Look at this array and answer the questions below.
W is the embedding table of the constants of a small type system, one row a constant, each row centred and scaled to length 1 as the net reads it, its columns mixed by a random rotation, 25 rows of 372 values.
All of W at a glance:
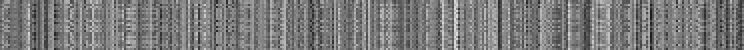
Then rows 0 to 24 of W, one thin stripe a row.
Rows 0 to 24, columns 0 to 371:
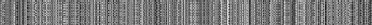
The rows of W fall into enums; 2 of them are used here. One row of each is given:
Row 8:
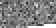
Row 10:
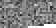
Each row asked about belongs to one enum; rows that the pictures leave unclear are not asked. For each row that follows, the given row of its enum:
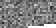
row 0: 10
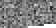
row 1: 10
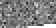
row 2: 8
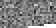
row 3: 10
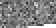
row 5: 8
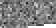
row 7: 8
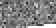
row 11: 8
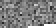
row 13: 10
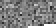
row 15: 10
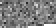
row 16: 8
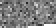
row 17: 8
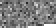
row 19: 8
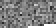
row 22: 10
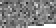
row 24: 8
